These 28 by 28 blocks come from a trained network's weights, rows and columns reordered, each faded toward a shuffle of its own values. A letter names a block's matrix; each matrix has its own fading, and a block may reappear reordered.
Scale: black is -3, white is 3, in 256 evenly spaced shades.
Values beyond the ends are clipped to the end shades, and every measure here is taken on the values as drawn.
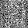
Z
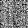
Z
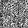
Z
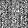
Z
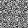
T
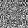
T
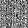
Z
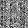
Z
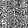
Z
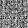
Z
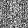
Z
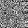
T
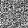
T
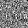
T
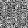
T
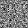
T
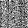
Z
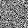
T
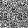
T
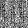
Z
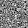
T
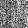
Z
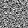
T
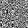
T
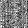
Z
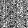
Z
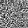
T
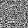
T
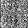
Z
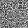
T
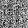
Z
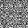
T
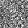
T
